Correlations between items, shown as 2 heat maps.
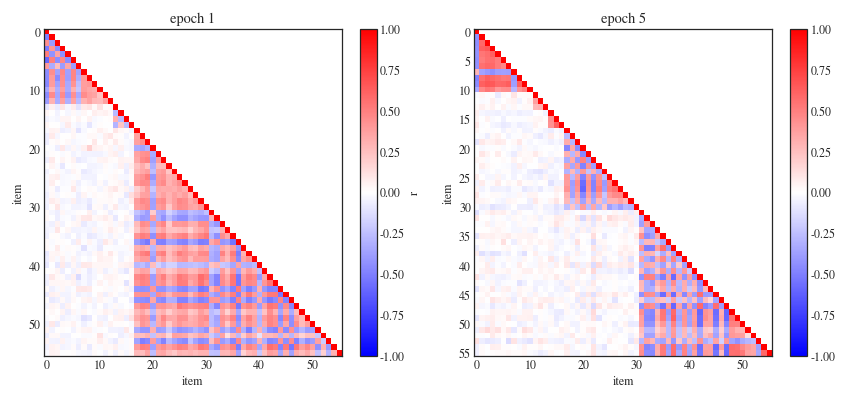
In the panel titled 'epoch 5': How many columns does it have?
56
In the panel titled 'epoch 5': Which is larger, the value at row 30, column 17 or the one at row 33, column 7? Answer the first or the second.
the second
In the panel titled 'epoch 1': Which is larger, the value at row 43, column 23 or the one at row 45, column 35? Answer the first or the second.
the second
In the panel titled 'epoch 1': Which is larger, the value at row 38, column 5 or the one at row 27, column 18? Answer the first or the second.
the second
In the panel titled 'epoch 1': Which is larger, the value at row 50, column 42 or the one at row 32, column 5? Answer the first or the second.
the first
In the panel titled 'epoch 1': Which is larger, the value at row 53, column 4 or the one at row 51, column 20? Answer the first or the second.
the second
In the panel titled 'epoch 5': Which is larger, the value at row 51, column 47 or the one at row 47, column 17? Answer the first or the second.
the second
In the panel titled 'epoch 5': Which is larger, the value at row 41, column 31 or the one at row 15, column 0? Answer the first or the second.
the first
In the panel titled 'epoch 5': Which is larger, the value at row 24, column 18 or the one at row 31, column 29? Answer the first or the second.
the first
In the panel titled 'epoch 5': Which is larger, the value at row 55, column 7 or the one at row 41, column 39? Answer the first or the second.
the second
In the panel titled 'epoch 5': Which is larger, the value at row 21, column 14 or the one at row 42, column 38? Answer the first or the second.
the second
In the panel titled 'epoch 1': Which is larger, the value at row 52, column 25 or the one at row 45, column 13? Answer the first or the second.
the first
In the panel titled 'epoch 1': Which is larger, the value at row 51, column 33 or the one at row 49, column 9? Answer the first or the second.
the second
